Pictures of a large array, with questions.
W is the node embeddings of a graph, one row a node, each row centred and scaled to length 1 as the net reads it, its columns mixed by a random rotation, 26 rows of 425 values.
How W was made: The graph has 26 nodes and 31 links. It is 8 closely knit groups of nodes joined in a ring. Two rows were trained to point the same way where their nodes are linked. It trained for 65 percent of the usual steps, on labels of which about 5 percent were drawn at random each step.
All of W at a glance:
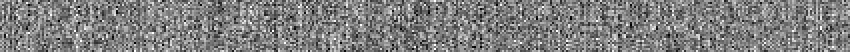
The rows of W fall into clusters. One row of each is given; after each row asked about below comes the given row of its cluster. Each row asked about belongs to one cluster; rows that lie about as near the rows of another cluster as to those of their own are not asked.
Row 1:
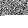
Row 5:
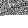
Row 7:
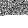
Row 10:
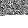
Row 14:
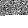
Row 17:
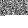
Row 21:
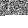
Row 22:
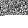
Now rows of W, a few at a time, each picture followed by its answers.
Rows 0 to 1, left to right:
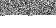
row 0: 22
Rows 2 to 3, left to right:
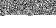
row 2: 7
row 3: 5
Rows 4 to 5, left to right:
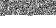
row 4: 21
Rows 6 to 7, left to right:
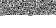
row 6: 5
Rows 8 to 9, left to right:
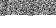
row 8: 21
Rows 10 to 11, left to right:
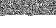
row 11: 5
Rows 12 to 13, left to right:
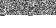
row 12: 7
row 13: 14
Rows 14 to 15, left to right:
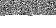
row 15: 22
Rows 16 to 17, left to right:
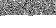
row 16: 1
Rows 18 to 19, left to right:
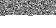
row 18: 17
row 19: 10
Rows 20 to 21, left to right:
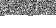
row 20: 22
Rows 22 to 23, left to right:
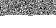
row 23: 10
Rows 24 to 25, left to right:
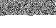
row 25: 17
